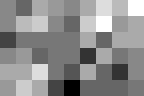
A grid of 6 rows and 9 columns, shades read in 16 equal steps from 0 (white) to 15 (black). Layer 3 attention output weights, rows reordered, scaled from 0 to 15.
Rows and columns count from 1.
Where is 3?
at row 2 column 3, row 2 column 6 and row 6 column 2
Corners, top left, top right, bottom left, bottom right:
7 0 6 8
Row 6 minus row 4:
-1 -3 -4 3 7 -3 4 1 1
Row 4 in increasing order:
5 6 7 7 8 8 8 9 12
